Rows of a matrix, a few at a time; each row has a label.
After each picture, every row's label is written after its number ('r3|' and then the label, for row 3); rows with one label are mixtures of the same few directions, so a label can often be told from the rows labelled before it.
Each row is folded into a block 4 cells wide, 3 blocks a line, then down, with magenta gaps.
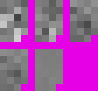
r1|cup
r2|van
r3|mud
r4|mud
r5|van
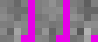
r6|van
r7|van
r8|van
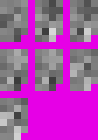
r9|cup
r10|van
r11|van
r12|van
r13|van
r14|cup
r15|cup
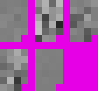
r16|cup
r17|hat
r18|cup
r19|van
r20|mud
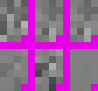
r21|hat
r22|van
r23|van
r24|cup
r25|cup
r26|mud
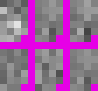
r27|mud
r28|van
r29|van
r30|hat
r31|hat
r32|van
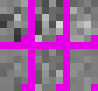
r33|cup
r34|hat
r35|mud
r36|cup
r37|hat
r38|cup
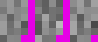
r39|hat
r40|hat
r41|hat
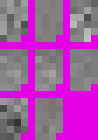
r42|hat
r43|hat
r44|cup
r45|mud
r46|mud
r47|cup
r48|mud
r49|van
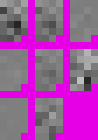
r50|mud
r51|mud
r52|cup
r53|mud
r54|mud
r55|van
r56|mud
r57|cup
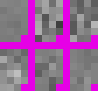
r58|mud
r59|hat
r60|hat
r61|mud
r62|cup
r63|van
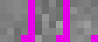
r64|van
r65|hat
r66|mud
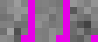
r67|van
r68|cup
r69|mud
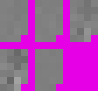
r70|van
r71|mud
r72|van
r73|van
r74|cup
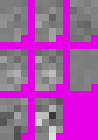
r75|cup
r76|cup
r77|mud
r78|mud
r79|mud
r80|van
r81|cup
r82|cup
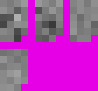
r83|cup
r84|mud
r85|hat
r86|mud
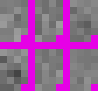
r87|cup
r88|hat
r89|mud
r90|mud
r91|hat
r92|van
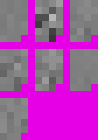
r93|hat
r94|cup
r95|van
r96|cup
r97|van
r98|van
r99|hat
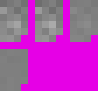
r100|mud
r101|mud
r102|mud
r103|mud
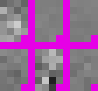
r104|mud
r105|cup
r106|mud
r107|mud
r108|van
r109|cup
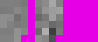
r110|cup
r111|van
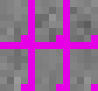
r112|van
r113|cup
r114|mud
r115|van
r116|van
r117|van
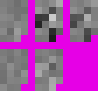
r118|van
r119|cup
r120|cup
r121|hat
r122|cup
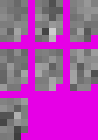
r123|van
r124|van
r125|van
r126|hat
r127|cup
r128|hat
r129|cup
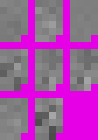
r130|mud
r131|mud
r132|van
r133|cup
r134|van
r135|van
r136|mud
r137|cup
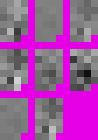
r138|van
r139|mud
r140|van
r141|van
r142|mud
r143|mud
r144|mud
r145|van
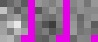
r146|mud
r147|mud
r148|hat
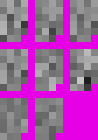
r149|hat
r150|van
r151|hat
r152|hat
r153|cup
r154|van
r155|hat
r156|cup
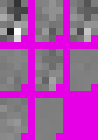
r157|van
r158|van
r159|van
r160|van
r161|van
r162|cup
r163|mud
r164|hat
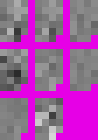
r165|van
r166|van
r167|hat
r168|mud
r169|cup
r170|hat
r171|van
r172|cup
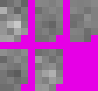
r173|mud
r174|mud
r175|cup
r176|mud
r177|mud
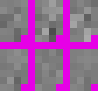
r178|cup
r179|van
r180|cup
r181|van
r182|hat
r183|van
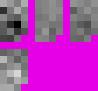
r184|mud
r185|van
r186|mud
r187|mud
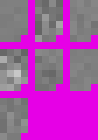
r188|cup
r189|hat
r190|hat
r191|mud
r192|mud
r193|cup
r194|hat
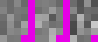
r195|hat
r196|cup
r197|hat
